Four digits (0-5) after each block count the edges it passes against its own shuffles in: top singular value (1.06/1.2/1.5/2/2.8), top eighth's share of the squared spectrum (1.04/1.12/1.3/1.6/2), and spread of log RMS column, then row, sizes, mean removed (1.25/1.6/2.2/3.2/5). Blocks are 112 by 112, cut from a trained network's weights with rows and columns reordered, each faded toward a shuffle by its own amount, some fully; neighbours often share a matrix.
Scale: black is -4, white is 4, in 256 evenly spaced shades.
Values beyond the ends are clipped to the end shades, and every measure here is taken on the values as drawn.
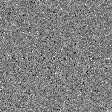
3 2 0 1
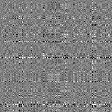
4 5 3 4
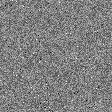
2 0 0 0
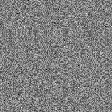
4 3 0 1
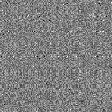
4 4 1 2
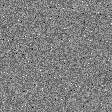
0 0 0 0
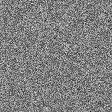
2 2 0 0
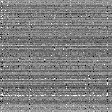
5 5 3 3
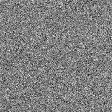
3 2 0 0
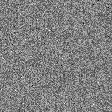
3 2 0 0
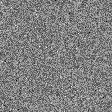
2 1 0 0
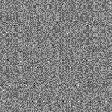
4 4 0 2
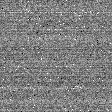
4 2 0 1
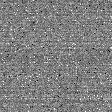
3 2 0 0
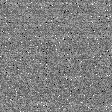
2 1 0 0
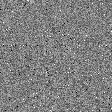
2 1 0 0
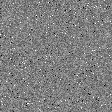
0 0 0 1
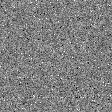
2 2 0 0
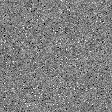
3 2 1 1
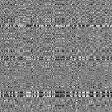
5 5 1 4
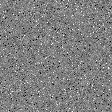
0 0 0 0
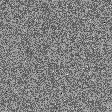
0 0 0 0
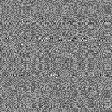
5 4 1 3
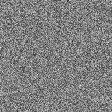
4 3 0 0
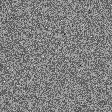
0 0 0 0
